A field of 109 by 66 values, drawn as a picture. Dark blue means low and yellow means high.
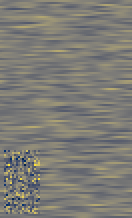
Slope: none. Mirror symmetry: none. Roughest part: bottom left. Odd patch: rougher, in the bottom left. Grain: streaks across. Histogram: heavy tails on both sides.
